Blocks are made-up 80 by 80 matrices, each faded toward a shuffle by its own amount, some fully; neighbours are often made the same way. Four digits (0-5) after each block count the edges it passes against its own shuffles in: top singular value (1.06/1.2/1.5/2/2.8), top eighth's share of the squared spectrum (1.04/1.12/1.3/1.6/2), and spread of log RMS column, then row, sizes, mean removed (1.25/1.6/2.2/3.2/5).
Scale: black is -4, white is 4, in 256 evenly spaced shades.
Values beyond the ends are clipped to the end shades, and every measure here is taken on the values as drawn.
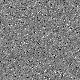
0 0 0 0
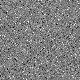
1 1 0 0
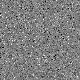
2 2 0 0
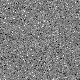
0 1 0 0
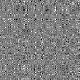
4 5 3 3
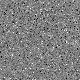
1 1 0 0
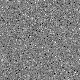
0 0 0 0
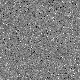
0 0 0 0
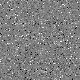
3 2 0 1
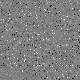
2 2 0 0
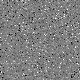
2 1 0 0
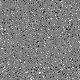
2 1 0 1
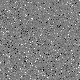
1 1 0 0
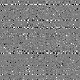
4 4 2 3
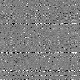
4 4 1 3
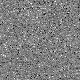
1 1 0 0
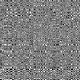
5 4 2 3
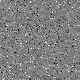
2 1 0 1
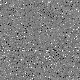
2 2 0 1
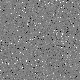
0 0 0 0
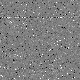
3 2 0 1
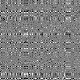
5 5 3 3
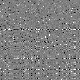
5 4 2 2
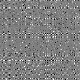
5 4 2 3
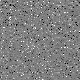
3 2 0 0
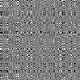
5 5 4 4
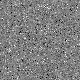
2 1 0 0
